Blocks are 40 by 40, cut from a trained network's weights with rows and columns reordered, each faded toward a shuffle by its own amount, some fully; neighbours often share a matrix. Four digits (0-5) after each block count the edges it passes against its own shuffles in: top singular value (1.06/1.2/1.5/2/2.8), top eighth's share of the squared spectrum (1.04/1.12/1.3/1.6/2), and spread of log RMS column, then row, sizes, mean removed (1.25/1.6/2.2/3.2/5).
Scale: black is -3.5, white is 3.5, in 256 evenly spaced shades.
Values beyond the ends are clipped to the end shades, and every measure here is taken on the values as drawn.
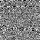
2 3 0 2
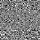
2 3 0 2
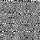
3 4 0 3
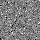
0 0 0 0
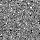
0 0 0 0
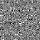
2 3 1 2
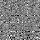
2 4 1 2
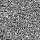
2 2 0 1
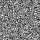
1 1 0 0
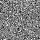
0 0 0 0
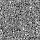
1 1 0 0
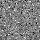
0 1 0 0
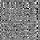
3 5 3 2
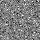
0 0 0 0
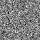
1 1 0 0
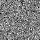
0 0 0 0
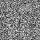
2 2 0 0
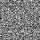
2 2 0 1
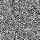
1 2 0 0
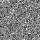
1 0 0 0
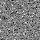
0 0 0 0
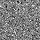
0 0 0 0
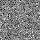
1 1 0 0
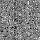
2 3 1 1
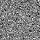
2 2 0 1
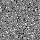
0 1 0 0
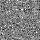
1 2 0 1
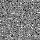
1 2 0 1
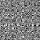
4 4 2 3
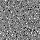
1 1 0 0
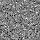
1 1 0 0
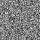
2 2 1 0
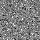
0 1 0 0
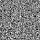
2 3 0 1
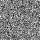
1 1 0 0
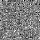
2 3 1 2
